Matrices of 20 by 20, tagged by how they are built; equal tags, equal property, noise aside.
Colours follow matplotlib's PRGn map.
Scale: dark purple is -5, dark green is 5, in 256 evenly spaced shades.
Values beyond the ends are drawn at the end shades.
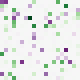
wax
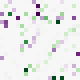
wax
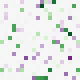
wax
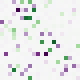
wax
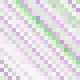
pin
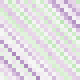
pin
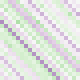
pin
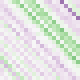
pin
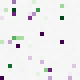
wax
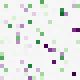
wax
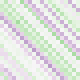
pin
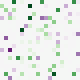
wax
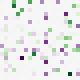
wax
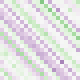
pin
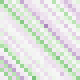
pin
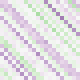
pin
